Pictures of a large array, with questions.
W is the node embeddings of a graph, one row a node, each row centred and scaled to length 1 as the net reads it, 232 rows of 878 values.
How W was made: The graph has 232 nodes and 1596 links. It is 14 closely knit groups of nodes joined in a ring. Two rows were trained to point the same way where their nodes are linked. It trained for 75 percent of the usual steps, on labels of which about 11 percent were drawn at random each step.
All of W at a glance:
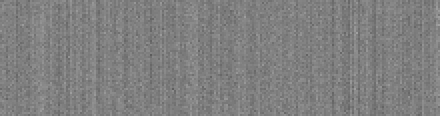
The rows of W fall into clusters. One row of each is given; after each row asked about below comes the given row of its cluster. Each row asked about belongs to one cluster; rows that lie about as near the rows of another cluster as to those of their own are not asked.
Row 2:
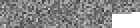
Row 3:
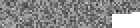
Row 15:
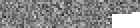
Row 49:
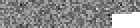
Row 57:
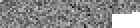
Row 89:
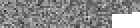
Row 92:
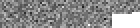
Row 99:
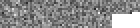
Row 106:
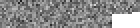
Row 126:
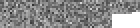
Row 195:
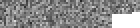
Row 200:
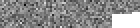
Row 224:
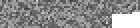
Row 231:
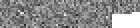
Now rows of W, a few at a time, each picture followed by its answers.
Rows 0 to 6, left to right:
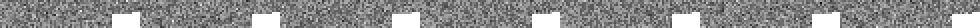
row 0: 106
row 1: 231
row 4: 3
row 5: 49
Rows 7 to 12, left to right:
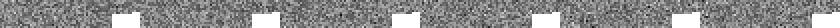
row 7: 89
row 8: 49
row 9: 92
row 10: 106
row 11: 2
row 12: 231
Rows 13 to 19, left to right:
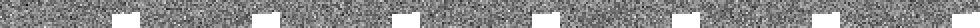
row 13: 99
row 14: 200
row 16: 92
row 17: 2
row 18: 92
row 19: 200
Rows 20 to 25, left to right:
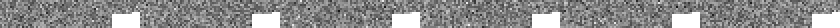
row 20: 15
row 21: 49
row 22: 49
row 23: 126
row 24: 126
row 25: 92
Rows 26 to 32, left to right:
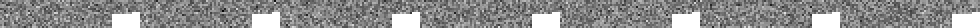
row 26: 49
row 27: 195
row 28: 99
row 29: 106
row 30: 15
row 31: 57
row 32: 2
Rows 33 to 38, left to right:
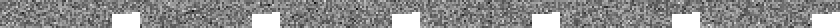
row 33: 57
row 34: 2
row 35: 200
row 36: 126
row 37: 89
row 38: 126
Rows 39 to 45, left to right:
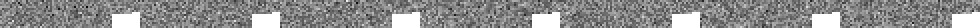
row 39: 200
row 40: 106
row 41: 2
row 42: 89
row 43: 200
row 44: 106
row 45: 99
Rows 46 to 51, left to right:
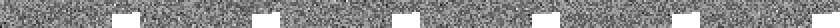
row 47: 89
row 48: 49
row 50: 200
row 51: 200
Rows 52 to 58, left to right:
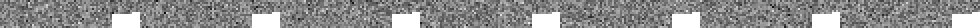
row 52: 231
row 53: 195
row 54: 89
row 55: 2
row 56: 92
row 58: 106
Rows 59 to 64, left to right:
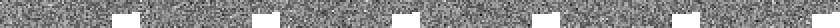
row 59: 89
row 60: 195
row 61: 106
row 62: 126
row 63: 57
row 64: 15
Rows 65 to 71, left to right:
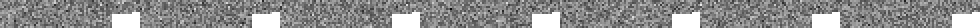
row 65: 89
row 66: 3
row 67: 3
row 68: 224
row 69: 106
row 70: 106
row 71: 99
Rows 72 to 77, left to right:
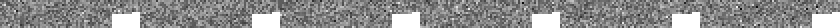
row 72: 2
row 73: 224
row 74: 57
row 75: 195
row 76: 92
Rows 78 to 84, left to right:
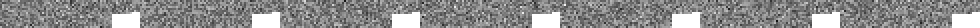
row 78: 99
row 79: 200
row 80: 126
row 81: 57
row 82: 2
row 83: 89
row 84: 92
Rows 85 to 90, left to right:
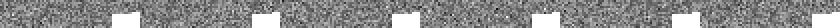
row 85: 126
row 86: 15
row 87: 106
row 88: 3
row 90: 231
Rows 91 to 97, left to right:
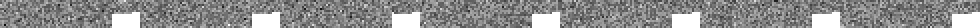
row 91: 49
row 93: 195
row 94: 224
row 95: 15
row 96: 15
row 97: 126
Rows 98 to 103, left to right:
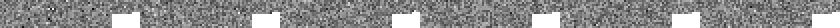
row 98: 195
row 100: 224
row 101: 57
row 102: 126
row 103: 126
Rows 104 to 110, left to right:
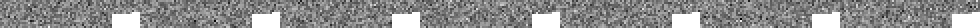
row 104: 231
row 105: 224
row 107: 57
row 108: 15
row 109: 89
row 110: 126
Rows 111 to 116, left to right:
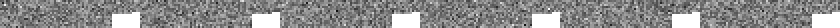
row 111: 2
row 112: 106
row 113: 49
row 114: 92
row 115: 89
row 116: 224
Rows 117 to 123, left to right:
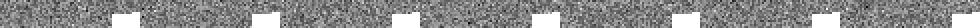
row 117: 231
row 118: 57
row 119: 15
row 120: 99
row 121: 2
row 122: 106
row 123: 92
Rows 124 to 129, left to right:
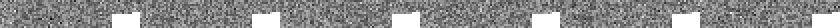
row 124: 89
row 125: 15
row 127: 231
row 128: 15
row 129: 106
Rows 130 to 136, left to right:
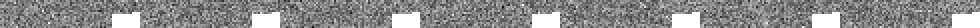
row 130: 49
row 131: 126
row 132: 2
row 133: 195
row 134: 92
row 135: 89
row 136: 92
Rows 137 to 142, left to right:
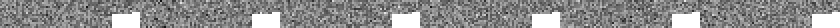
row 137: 89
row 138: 106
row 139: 126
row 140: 99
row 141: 126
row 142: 99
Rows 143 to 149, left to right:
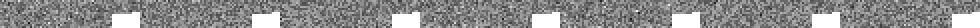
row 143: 49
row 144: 15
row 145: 99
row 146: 57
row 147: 92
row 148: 195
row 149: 195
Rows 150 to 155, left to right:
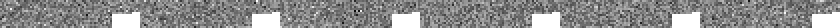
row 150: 92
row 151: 2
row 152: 126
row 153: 49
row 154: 57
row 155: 89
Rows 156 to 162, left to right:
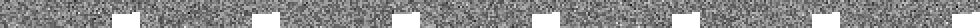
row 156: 224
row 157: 2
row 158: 49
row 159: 3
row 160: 57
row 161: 15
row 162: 200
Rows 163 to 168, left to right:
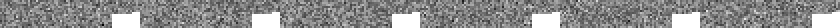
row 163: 195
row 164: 89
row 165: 89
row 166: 2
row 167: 2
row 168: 126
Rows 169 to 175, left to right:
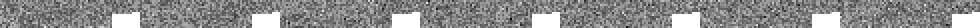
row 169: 2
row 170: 99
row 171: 200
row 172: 231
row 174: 231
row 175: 126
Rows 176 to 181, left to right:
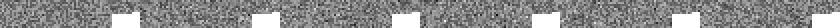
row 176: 195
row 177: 99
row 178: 99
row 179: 195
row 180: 15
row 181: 3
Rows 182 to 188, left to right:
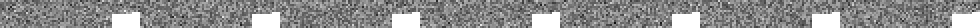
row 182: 57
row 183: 231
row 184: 2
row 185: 49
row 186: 15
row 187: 3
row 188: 126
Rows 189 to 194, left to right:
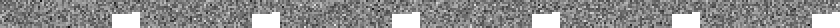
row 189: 57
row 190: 231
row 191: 2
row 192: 106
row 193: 106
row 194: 15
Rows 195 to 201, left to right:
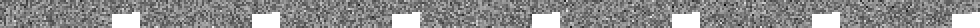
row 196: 57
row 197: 106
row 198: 57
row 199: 57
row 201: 2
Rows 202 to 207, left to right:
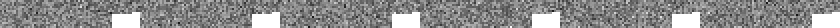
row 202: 89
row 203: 231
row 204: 89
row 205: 126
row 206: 2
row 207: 200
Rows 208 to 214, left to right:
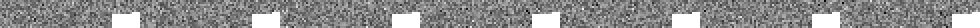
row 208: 231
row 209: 224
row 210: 57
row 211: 200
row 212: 106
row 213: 106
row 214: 3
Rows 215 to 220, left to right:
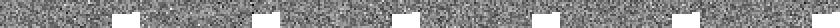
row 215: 224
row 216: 224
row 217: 57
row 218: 231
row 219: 106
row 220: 15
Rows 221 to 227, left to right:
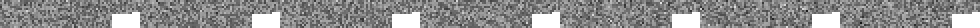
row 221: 99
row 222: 224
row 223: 3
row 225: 89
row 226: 57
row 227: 89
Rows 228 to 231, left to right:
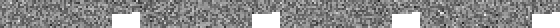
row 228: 15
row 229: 57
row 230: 200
